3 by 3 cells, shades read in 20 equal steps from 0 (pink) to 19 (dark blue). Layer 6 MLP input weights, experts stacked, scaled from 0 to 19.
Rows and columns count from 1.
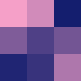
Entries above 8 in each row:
1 3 2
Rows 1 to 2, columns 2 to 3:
3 19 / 14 11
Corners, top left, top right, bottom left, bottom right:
0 19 18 6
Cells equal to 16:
1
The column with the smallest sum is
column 1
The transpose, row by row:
0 10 18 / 3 14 16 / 19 11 6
